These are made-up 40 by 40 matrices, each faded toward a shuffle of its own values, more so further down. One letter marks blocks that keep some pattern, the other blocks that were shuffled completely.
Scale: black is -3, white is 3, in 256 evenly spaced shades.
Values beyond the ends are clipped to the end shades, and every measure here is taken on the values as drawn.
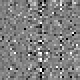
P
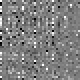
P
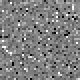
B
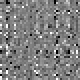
P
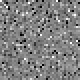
B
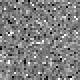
B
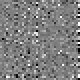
P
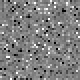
B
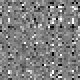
P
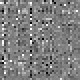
P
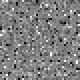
B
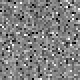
B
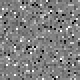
B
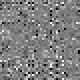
P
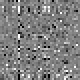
P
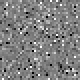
B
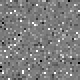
B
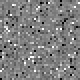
B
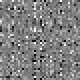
P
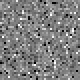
B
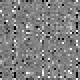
P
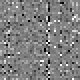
P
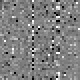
P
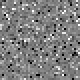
B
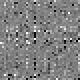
P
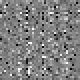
P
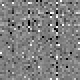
P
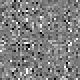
P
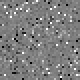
B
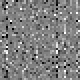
P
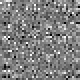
P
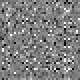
P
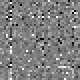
P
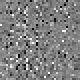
P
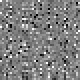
P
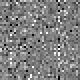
P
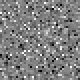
B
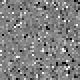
B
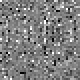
P
